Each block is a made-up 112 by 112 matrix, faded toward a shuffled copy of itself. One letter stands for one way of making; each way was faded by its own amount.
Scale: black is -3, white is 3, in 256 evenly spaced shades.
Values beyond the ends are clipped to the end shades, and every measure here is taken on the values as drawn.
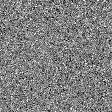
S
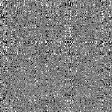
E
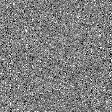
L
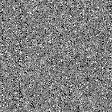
L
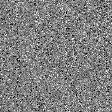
L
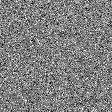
S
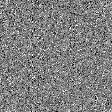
L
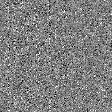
L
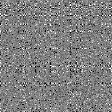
E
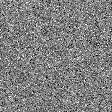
S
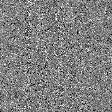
L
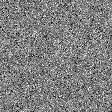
S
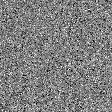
S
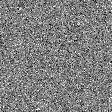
S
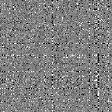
E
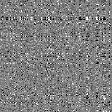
E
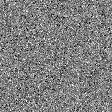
S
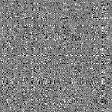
E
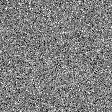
S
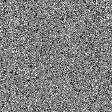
L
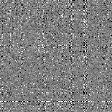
E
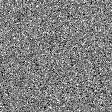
S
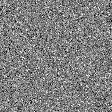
S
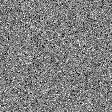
S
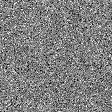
S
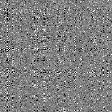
E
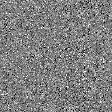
L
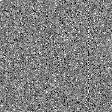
L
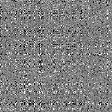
E
